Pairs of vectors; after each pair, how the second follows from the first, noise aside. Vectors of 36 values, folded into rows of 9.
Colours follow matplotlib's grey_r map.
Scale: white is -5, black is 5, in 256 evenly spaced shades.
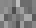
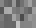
reversed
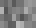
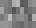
reversed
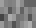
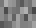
reversed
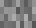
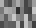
scaled up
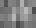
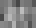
reversed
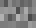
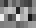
scaled up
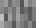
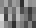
scaled up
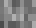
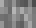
reversed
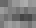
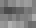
reversed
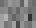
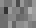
reversed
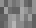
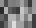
scaled up
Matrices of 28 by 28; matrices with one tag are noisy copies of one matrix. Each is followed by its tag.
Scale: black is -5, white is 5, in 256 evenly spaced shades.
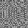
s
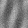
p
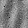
p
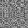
s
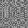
s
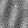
p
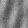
p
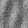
p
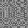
s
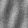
p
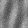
p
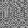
s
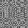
s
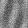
p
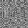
s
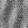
p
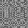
s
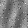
p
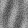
p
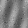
p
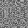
s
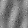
p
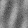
p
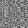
s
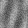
p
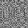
s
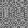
s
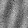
p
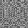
s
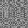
s
